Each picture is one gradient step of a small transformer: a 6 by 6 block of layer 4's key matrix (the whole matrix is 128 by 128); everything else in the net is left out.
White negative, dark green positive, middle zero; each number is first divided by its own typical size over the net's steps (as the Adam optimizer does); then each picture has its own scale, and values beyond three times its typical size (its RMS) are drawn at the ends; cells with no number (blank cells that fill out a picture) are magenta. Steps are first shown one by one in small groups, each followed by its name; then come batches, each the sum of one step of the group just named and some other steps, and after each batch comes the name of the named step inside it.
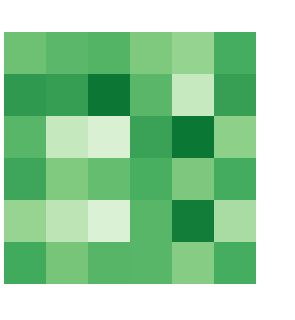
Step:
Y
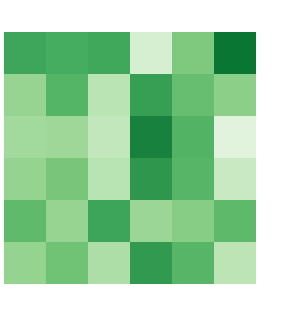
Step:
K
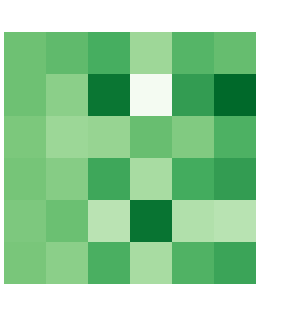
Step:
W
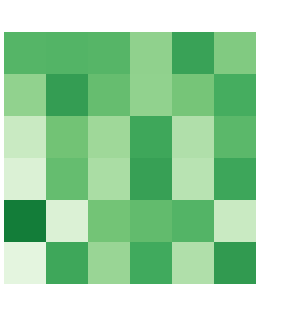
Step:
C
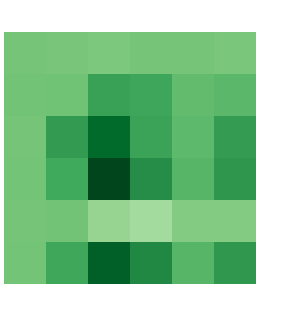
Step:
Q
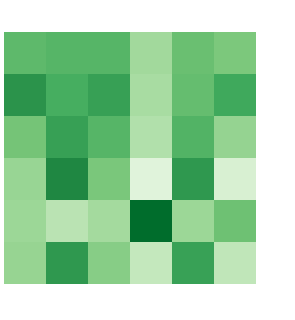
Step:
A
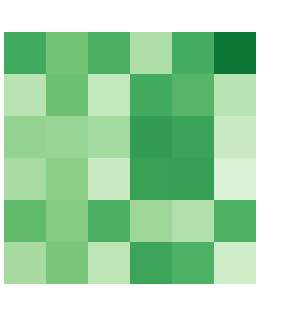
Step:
K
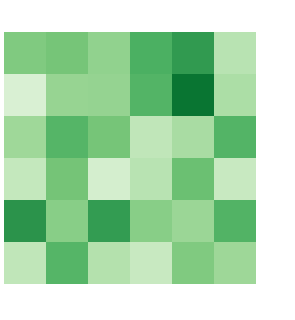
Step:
C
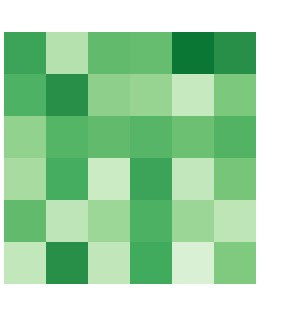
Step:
C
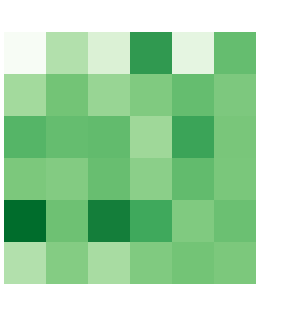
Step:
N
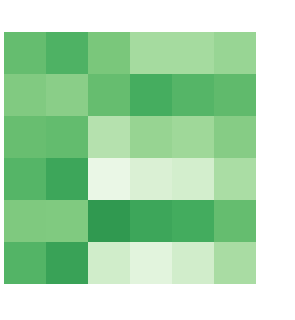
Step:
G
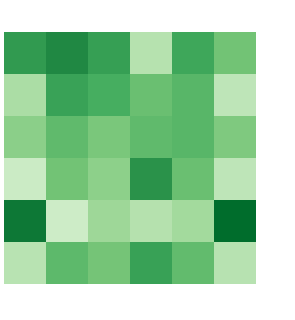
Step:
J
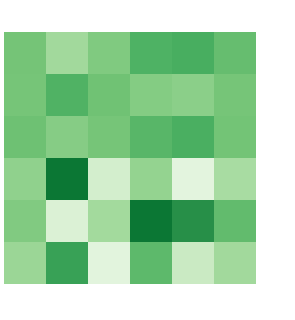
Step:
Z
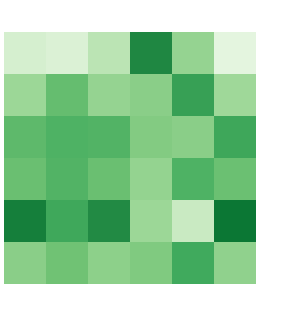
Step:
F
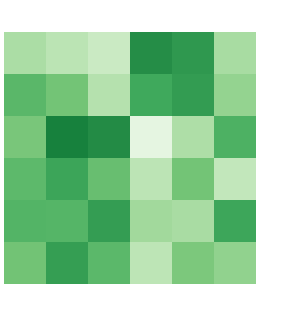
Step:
N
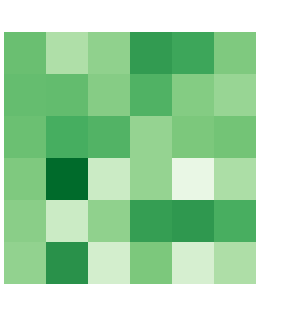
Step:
Z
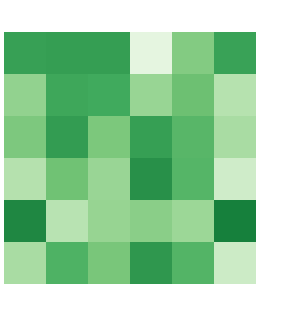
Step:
J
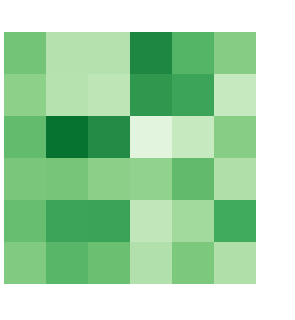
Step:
N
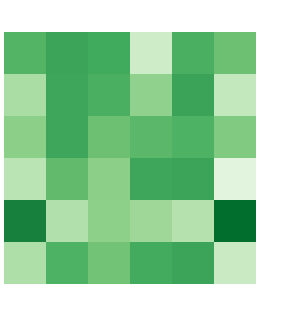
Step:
J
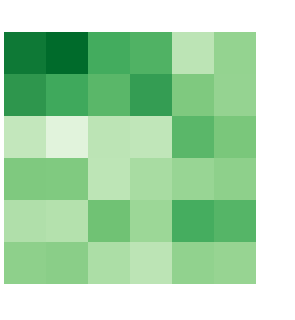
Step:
G
